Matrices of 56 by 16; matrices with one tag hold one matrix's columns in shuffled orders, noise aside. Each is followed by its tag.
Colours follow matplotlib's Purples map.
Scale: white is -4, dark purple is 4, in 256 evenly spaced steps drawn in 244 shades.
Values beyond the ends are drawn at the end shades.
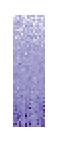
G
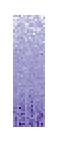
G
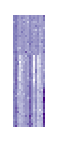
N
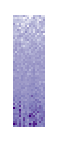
G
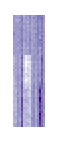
N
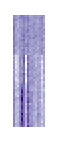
N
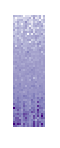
G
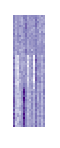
N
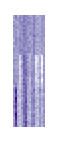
N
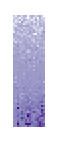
G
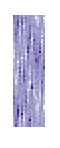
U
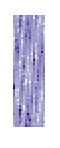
U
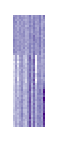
N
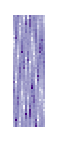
U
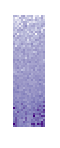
G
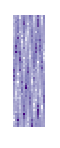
U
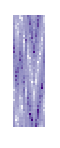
U
